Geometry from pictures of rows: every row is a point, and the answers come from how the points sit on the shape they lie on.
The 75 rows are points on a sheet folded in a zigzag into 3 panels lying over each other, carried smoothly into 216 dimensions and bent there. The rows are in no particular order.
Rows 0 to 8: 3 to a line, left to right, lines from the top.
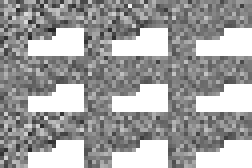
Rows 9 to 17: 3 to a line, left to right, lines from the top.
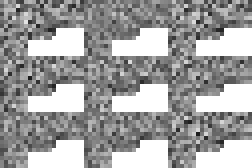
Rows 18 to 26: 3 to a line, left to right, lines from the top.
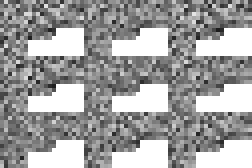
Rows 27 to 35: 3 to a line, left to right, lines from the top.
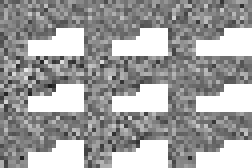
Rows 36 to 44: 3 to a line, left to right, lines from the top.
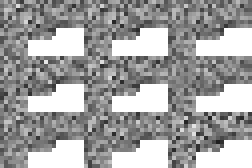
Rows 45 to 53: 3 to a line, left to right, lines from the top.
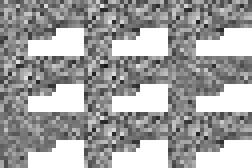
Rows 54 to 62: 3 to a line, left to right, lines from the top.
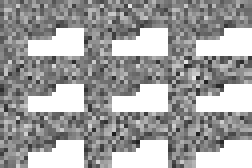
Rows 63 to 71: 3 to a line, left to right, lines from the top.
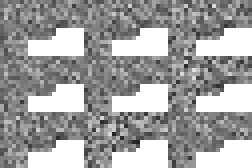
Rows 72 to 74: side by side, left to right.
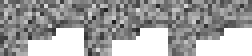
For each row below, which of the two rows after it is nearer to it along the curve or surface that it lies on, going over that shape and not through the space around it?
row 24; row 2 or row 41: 41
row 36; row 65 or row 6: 65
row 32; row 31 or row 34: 34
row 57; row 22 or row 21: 21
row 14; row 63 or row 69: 69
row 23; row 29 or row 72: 29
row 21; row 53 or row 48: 53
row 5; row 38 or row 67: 38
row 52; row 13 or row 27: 13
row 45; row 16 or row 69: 16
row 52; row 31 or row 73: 31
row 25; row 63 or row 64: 64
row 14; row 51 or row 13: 13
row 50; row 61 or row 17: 61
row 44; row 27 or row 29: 29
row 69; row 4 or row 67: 4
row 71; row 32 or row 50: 50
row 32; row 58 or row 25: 58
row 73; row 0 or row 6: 6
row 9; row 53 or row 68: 68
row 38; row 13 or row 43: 43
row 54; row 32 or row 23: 23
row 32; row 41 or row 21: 41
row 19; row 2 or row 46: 46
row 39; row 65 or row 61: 61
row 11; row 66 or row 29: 29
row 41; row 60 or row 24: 24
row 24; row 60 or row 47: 47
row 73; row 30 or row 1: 1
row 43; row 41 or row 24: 24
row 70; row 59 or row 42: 59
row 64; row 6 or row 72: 72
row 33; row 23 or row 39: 39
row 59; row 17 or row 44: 44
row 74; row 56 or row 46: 46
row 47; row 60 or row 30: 30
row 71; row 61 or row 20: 61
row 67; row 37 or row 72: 72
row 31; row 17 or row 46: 46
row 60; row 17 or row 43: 17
